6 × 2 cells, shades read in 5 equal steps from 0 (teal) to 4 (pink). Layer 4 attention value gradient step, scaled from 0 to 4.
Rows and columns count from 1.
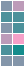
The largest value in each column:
3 4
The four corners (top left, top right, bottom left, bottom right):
2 3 2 2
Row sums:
5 2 3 7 1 4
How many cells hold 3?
2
